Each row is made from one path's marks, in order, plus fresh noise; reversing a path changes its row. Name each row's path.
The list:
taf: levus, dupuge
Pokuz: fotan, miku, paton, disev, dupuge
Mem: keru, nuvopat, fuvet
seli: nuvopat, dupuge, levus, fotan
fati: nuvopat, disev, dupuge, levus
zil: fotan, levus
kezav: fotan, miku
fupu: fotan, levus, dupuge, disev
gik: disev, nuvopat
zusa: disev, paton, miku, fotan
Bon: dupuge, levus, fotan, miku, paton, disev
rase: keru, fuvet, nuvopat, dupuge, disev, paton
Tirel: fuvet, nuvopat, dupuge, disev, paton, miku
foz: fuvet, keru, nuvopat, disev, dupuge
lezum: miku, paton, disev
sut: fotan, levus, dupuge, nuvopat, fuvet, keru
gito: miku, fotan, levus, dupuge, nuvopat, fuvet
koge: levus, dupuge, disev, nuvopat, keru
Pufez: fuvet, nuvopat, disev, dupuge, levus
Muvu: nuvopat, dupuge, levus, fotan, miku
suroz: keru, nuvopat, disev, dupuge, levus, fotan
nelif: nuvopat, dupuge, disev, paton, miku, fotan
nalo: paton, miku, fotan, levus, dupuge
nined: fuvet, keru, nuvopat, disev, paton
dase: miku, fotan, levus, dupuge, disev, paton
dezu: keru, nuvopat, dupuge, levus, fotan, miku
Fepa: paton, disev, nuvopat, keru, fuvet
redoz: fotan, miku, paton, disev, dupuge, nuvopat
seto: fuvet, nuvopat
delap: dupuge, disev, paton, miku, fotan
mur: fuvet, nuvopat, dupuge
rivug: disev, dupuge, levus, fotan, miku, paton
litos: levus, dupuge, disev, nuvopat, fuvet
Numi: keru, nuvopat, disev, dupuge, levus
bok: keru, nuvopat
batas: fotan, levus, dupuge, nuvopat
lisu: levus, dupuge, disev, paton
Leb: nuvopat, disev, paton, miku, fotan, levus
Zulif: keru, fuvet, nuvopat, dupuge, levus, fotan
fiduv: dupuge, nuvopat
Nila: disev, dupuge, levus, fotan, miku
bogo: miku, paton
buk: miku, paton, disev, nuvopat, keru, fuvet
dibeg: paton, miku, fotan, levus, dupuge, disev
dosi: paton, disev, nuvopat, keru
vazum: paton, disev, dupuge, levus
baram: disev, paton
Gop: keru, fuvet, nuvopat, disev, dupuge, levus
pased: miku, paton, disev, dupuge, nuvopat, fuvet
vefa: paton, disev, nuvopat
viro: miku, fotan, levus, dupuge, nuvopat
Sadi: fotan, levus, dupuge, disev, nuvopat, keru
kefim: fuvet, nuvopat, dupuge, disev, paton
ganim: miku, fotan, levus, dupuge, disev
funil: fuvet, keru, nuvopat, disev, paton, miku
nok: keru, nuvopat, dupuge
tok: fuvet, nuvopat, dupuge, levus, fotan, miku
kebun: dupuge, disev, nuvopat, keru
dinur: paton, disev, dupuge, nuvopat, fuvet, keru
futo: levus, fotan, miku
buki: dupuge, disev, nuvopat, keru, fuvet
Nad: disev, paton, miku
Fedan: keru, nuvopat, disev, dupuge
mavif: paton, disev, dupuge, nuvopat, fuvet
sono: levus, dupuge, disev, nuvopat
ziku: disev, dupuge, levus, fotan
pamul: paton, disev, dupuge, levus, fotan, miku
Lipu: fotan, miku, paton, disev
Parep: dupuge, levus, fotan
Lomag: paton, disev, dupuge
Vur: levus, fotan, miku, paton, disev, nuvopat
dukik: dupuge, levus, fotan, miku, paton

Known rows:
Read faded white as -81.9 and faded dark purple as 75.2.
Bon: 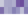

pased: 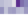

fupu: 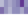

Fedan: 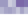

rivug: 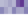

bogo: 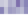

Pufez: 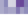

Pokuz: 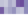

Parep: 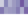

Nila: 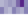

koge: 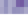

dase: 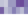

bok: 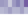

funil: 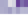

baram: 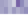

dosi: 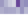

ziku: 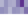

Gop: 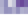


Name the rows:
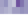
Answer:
fati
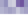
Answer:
kebun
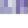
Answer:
seto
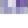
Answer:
nined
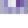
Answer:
kefim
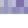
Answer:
lisu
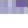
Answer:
suroz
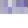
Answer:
nok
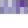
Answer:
sut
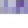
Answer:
litos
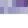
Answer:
dezu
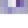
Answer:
dinur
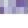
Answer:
Lipu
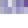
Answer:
Mem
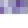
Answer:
Vur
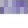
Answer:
batas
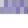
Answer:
taf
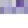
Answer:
pamul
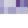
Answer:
buk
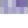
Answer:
Numi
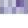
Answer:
zusa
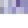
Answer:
lezum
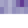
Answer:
Sadi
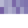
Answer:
zil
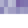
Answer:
seli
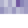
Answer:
Nad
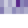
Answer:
Leb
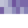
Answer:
futo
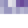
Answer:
foz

